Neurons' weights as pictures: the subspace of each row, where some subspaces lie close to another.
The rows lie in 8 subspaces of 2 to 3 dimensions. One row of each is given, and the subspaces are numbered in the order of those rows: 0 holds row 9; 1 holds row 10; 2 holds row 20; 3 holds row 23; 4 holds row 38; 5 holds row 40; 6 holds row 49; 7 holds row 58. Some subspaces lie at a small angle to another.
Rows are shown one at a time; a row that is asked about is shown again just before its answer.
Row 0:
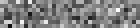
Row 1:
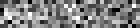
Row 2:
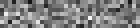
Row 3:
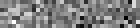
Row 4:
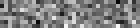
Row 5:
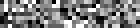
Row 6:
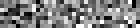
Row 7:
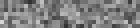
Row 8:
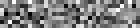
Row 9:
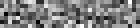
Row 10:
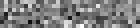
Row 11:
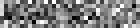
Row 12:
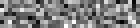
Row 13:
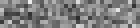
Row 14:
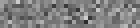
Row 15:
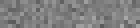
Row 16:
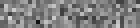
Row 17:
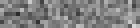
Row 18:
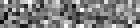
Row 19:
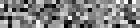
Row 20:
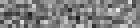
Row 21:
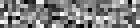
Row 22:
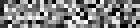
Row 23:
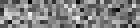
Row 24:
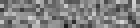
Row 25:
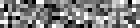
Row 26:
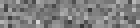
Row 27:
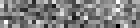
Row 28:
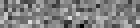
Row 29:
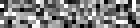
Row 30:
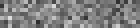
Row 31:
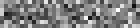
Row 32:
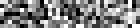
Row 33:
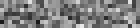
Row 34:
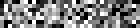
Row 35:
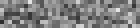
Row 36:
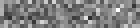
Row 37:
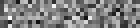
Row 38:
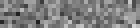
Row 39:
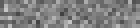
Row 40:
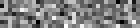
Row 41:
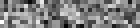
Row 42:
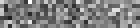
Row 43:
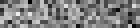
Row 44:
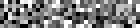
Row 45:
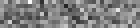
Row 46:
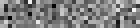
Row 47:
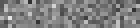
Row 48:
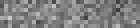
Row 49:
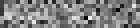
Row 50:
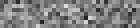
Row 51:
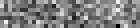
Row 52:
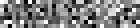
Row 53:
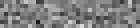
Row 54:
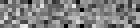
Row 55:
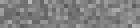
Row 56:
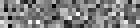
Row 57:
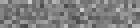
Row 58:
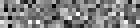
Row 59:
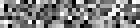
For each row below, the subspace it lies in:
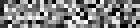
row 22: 7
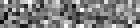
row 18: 1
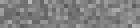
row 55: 4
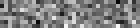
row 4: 5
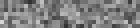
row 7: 7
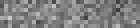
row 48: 6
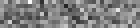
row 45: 7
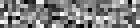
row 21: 0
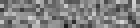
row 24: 5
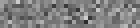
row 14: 1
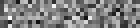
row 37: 7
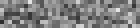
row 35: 3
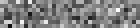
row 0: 2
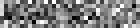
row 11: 6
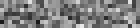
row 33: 3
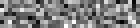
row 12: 5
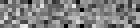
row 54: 1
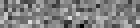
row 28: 1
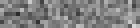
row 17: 4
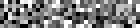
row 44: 1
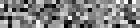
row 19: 6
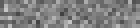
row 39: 4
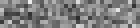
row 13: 3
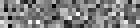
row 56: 7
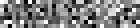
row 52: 2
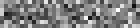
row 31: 6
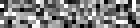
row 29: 5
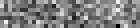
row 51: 5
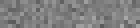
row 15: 2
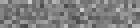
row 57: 1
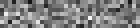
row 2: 0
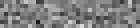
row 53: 0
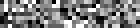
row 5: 1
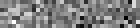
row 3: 2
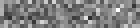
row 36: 6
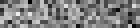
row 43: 4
